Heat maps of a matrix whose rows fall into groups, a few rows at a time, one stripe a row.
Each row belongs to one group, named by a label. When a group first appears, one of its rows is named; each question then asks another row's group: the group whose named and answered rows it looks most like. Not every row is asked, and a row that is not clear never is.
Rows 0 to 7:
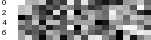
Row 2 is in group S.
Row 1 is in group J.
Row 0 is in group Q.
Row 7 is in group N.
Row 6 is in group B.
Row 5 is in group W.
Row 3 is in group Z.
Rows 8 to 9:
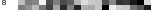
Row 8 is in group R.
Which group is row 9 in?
S
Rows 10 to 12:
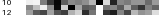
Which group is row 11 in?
S
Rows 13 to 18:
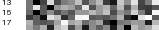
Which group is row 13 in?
W
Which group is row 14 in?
N
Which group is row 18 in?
B
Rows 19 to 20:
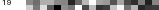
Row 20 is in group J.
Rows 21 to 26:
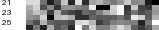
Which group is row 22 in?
J
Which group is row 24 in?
B
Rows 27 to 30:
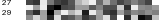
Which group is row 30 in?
N
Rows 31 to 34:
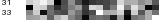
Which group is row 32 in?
S
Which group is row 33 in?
N
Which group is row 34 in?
B
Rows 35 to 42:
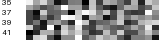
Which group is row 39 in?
Z
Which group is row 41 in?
Z
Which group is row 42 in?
S
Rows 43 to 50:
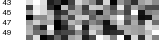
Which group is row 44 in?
S
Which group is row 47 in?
J
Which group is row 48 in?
W
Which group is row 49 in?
W
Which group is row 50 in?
N
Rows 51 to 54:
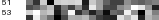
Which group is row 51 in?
B
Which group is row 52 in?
W
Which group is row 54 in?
J
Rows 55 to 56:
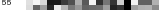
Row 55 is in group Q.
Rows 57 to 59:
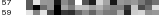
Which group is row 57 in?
S
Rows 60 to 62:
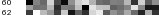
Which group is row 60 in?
Z
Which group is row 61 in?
S
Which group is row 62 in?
S
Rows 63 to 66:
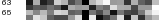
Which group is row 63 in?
N
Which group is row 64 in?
Z
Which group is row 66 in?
J
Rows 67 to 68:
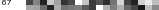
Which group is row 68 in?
N
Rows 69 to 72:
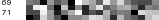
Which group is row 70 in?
S
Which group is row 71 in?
Z
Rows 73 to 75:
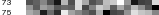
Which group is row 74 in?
S
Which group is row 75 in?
W
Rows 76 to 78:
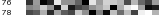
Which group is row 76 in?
N
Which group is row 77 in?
S
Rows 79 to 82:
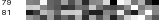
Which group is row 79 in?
S
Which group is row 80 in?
Q
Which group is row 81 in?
Z
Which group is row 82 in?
W
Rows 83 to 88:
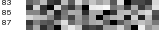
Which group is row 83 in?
R
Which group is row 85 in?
W
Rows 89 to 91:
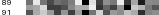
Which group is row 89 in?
J
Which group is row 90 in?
Q
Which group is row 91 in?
S
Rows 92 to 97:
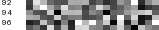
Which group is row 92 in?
J
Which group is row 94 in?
W
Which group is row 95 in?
N
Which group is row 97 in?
Z
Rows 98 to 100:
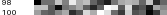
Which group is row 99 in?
N
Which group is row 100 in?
R
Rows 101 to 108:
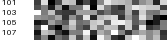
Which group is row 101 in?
N
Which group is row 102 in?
W
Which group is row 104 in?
S
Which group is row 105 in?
R
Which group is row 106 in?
N
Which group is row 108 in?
W
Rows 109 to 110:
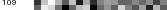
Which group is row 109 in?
S
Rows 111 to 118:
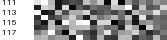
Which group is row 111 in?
Q
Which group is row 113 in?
W
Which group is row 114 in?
N
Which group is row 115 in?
B
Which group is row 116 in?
Z
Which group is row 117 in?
S
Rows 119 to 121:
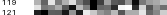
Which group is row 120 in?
J
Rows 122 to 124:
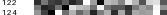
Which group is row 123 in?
W
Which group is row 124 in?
W
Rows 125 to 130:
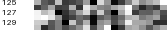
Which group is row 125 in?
W
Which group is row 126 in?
R
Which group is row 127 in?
J
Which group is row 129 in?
S
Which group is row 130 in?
W
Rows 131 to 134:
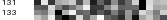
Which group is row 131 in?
Z
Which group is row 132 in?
Z
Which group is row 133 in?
B
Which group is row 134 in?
Q
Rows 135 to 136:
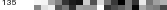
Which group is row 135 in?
Q
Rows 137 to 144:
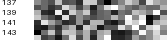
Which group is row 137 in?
Z
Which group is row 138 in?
N
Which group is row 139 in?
W
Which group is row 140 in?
N
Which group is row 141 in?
J
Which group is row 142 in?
Z
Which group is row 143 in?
B
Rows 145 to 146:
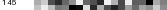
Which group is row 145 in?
N
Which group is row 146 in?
Q
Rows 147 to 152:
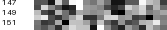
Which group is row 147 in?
W
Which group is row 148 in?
J
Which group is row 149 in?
W
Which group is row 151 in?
W
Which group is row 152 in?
B
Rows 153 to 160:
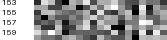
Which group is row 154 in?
N
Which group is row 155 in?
J
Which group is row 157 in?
W
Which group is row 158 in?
W
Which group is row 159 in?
Q
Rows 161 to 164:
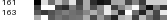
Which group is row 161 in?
Z
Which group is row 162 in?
S
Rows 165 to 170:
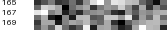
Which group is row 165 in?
R
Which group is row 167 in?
Q
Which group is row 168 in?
N
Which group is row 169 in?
B
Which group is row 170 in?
W
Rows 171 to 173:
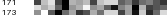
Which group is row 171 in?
S
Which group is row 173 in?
N
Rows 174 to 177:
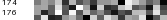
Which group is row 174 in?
S
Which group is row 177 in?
N
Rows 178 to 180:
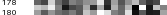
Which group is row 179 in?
Q
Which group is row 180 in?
R
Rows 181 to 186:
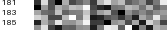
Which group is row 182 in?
Z
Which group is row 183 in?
W
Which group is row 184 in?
B
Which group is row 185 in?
Z
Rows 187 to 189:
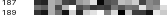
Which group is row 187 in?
Z
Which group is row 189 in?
R
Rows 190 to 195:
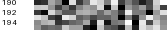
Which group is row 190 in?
R
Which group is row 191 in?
Q
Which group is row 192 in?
R
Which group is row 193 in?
B
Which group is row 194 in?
J
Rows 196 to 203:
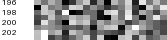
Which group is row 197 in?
Z
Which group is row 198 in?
N
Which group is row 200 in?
S
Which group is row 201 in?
S
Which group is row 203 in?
J
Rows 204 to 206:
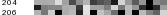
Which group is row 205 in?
R
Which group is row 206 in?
B
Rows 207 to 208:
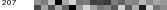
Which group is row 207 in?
B
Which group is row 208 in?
Z
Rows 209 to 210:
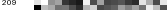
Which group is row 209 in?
Q
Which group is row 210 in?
Z
